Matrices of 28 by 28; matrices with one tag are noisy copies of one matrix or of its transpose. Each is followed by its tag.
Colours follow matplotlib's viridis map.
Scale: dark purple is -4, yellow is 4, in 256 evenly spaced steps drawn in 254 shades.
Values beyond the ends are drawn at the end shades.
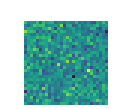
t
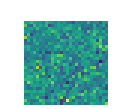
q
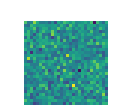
t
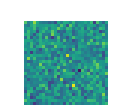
t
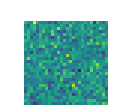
t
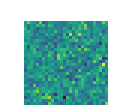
q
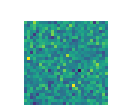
t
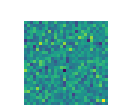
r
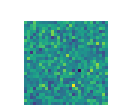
t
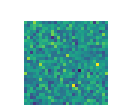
t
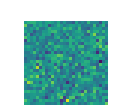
q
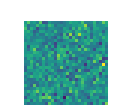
q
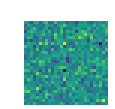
r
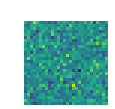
t
